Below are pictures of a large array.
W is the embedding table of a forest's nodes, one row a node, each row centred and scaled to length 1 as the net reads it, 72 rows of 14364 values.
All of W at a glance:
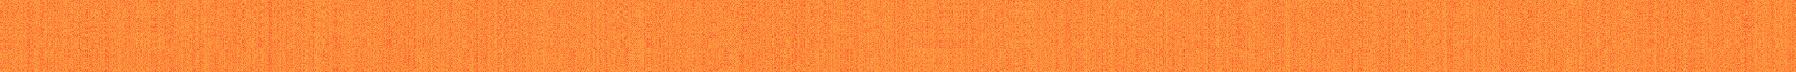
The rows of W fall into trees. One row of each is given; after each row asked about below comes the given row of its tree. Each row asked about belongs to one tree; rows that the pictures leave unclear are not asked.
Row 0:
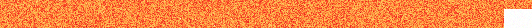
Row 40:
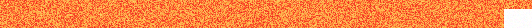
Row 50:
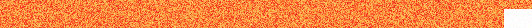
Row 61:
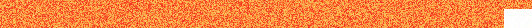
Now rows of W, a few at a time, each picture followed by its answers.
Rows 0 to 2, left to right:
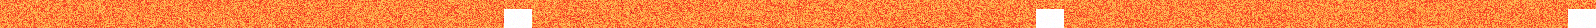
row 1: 61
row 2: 0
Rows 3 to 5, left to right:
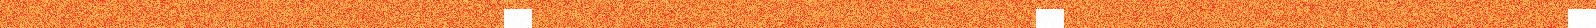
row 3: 40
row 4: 40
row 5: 61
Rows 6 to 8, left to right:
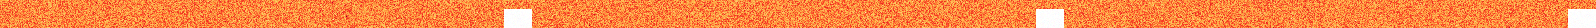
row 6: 0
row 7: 50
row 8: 0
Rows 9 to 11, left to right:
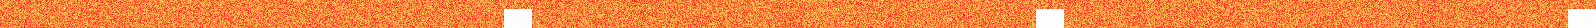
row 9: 50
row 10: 40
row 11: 40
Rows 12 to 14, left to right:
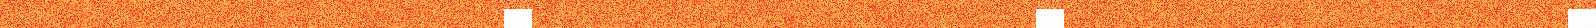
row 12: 40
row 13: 40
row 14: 50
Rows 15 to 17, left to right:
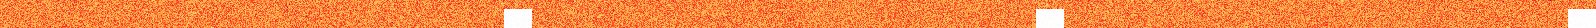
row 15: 50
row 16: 40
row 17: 40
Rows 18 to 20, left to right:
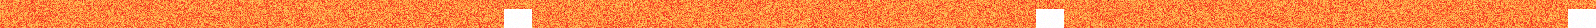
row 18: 61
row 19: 0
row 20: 61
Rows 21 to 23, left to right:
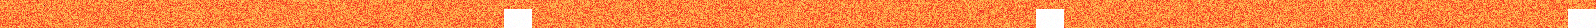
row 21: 50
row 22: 0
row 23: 40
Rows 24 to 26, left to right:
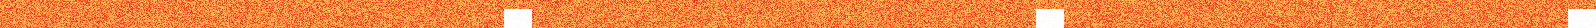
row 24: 61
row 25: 40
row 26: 61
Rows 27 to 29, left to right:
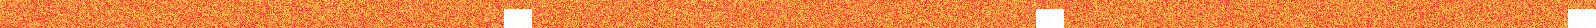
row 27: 61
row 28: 50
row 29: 40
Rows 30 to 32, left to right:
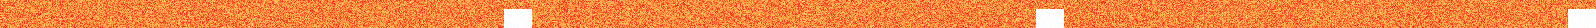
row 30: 0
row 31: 61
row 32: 50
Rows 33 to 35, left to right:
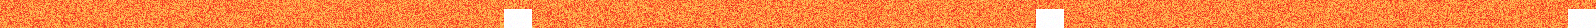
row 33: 40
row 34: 0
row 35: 0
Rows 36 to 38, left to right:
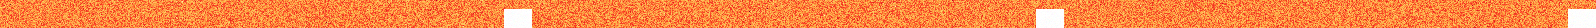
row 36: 50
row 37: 50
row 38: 61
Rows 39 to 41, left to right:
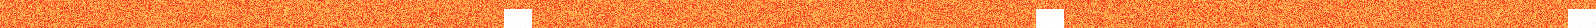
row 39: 61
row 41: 40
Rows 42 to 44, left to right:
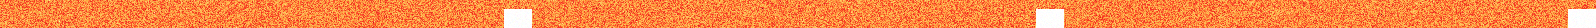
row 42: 40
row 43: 61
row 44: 61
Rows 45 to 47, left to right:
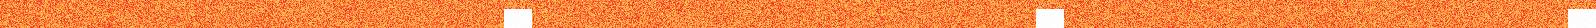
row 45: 40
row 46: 61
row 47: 40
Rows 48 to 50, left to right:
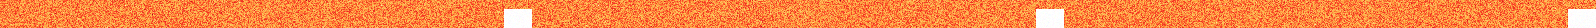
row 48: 0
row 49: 50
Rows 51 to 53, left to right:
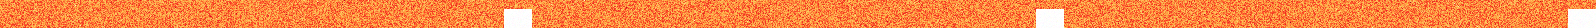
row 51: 50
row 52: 50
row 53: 0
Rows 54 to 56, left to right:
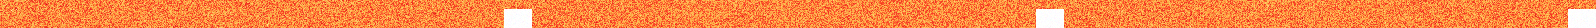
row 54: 61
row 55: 50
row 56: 50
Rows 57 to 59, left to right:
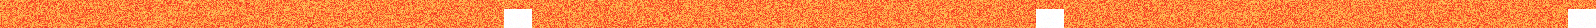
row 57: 61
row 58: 0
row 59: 50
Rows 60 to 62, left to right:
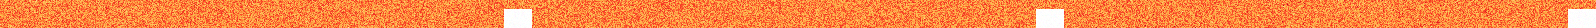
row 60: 0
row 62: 0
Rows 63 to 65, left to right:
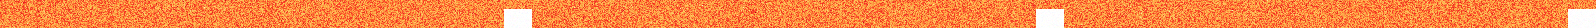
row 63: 40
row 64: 0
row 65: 50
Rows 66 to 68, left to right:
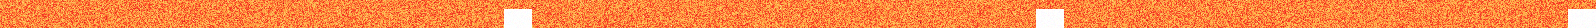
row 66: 61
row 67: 0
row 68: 0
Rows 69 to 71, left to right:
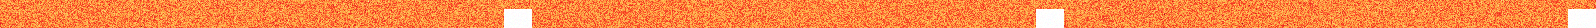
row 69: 50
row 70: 50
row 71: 61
